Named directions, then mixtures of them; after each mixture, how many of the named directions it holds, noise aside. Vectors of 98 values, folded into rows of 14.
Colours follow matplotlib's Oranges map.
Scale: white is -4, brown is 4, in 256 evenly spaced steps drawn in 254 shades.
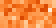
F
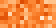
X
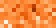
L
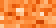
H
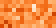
three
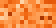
one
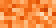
three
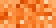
two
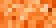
one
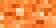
one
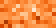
one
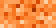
three
